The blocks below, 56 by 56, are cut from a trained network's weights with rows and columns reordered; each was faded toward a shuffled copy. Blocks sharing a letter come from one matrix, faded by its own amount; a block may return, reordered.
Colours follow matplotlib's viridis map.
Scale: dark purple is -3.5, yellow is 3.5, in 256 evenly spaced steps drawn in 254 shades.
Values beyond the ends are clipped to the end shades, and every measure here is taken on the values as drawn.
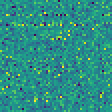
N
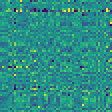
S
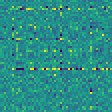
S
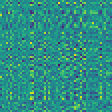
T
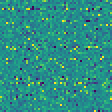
N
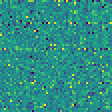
N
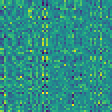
T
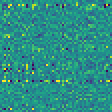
S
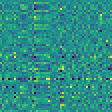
S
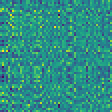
T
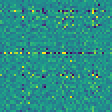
S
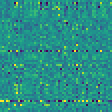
S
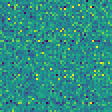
N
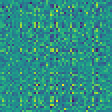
T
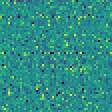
N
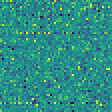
N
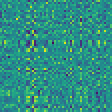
T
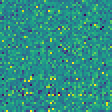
N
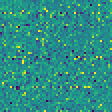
N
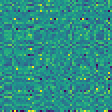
S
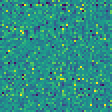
N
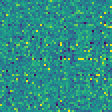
N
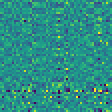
S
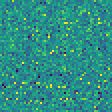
N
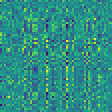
T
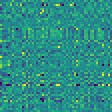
S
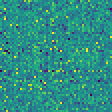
N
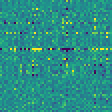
S
